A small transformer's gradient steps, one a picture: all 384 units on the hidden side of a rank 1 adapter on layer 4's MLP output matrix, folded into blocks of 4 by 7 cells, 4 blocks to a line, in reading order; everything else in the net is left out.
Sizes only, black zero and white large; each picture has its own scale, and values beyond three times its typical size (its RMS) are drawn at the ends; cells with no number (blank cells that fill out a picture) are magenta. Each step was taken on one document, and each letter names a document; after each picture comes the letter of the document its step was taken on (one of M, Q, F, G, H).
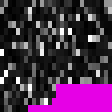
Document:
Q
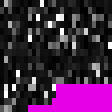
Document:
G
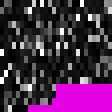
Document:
Q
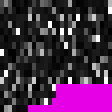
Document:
Q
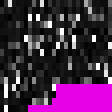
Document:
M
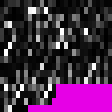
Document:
G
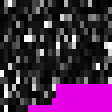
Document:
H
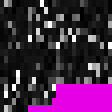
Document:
G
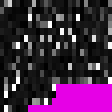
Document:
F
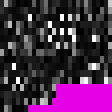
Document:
F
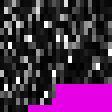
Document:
H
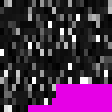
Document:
F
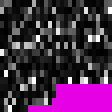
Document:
Q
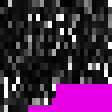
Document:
M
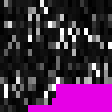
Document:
G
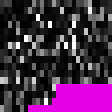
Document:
M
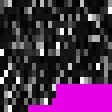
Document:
Q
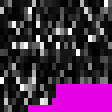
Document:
Q
